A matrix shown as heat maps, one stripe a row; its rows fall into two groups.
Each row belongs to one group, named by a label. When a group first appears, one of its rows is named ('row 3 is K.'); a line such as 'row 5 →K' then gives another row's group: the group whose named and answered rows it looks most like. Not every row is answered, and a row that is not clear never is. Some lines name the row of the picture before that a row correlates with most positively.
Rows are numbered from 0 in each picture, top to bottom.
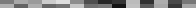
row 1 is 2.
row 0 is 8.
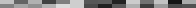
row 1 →8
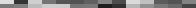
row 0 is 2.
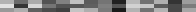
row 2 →2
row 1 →2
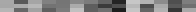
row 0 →2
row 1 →8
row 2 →2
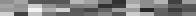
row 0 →2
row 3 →2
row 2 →8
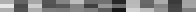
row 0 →2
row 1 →2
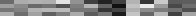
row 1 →2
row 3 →2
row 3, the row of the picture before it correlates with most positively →0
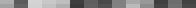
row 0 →8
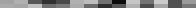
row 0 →2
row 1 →8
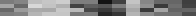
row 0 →8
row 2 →8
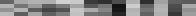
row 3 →2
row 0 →8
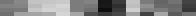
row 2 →8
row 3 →8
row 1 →8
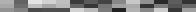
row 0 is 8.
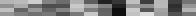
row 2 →2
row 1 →2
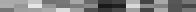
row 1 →8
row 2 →8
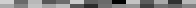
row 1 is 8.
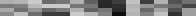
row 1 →8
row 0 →8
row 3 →2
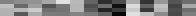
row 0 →8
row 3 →2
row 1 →2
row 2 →8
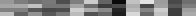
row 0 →2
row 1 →8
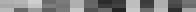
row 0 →8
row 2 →2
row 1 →8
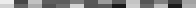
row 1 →2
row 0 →2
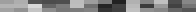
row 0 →2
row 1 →8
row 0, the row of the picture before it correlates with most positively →1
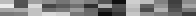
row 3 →8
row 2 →8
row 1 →2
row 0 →2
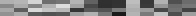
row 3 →2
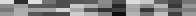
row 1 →2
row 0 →2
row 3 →2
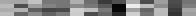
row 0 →8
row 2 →2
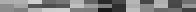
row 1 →2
